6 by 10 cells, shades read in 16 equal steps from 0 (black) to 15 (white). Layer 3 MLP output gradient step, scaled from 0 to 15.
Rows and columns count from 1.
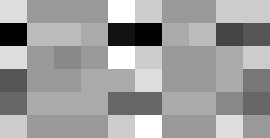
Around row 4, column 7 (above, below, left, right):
9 10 13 9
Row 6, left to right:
12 9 9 9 12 15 9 9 13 9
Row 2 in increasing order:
0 0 1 4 5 10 10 11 11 11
